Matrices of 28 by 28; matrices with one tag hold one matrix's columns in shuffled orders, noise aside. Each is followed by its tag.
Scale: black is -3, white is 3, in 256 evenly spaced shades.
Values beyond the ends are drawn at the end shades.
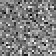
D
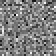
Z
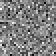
D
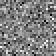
D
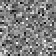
D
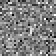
Z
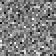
D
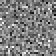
D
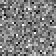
D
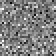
D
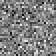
D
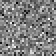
D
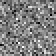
D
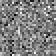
Z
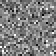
D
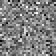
Z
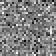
Z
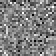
Z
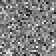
D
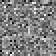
Z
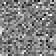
Z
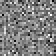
Z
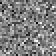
D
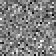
D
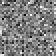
Z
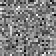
Z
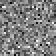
D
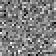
D
